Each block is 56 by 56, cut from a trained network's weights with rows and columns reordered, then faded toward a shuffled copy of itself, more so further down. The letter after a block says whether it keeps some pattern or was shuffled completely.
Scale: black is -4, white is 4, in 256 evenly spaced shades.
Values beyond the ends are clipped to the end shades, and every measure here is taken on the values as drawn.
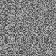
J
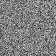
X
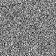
J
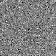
J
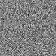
J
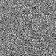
J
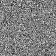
X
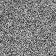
X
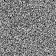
X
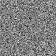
J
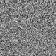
J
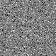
X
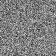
X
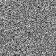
J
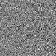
J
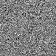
J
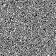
X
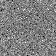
X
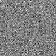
J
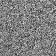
X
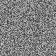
X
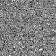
J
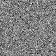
X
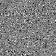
J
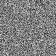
X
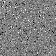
X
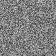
X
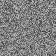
X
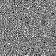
J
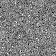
X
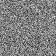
X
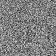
J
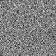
J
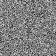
X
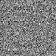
J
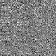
J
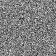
X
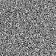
J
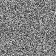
X
